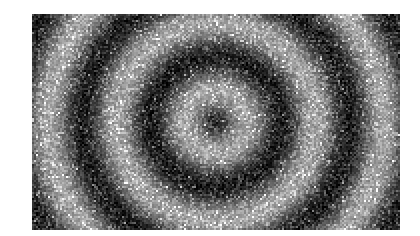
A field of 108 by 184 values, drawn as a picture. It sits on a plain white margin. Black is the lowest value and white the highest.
Average level on the scale: 40%. Seam: none. Rings: centred on the centre.
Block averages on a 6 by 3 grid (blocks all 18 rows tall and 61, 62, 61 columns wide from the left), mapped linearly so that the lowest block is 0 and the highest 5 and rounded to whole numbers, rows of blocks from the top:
2 5 2 | 3 0 3 | 3 3 3 | 3 3 3 | 3 0 3 | 2 5 2
